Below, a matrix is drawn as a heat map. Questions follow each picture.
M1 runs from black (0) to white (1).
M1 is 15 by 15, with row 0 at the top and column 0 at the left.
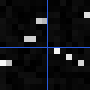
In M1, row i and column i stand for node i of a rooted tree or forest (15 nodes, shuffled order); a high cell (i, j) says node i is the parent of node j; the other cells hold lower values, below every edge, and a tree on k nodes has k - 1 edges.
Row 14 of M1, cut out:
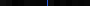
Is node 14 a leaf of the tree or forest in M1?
yes
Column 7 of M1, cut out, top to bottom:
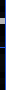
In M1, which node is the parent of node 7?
3
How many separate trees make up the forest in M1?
5
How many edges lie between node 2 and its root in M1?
0
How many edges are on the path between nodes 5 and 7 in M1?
3
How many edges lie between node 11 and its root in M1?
2
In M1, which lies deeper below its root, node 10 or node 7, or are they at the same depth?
node 7
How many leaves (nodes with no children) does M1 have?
9
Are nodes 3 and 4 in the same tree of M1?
yes
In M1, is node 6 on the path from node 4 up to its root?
yes
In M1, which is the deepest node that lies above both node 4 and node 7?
3
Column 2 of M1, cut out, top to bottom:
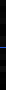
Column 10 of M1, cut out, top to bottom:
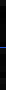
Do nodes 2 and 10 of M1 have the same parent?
no
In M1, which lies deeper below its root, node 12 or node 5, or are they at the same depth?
node 5
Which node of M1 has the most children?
10
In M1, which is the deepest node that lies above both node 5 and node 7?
3
